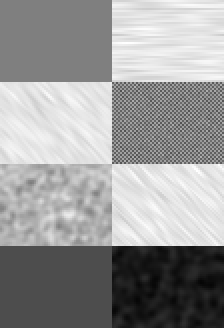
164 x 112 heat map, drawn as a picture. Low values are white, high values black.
The table splits into 4 rows of 2 panels. Panel 1,1: middling, flat. Panel 1,2: very low, streaked across, faint in contrast. Panel 2,1: very low, slanting down to the right, faint in contrast. Panel 2,2: middling, checkered, strong in contrast. Panel 3,1: low, blotchy. Panel 3,2: very low, slanting down to the right, faint in contrast. Panel 4,1: high, flat. Panel 4,2: very high, blotchy, faint in contrast.
